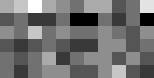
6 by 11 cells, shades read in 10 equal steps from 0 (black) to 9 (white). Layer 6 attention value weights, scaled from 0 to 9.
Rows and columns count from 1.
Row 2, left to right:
3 4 2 2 4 0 0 4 2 4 0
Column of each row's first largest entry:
3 2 3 8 4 9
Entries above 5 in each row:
7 0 1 0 1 1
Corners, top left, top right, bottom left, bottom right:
6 8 4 2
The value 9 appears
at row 1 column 3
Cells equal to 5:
13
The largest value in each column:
6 7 9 6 5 4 6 6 7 5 8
